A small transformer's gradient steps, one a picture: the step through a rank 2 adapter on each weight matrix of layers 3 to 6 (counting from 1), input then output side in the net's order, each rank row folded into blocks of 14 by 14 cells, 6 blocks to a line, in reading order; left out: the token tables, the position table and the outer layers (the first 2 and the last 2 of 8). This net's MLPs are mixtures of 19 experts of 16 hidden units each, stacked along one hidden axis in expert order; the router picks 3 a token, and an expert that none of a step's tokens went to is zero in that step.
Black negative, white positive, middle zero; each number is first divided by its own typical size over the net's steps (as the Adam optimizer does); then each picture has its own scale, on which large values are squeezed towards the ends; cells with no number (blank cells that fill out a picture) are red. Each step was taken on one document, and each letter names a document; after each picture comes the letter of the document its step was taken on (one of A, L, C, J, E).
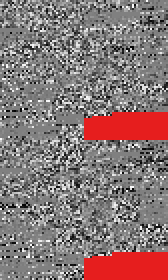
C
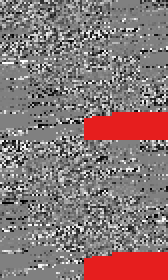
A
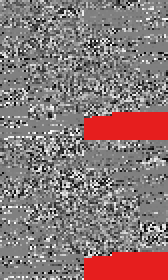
C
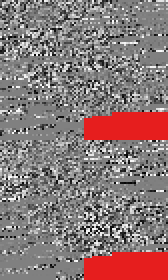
A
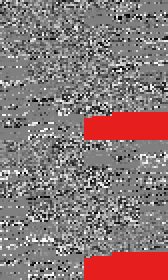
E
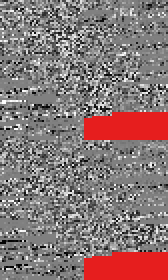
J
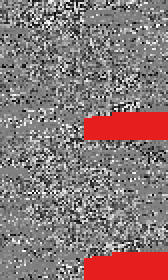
C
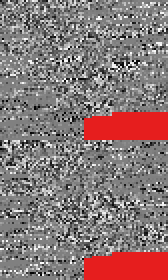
J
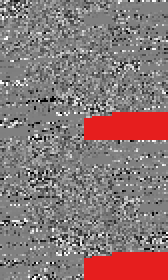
E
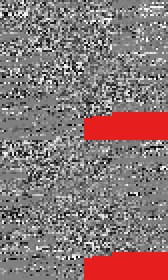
J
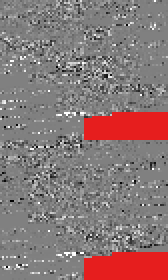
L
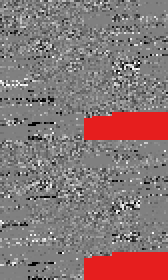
E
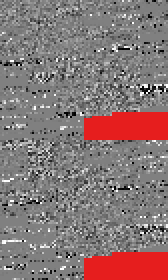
L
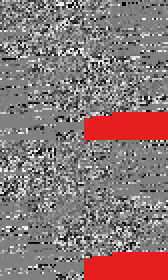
A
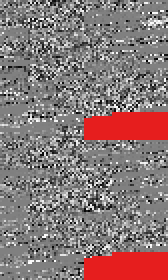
C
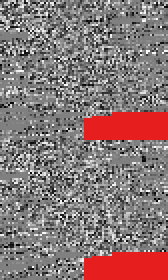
J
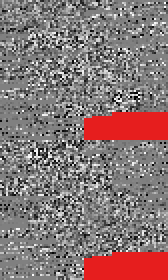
J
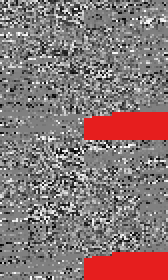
C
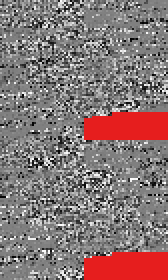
C
